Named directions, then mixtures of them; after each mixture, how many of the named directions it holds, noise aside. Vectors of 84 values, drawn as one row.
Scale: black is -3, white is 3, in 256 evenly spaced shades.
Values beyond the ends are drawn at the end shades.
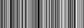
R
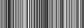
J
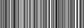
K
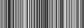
one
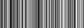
one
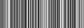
two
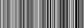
two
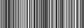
two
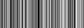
one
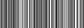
three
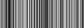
one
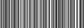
one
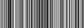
two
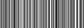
one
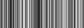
two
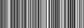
three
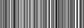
one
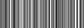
one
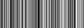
one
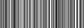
one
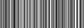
one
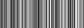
two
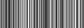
two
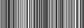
two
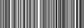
two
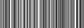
two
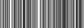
three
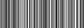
two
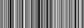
three
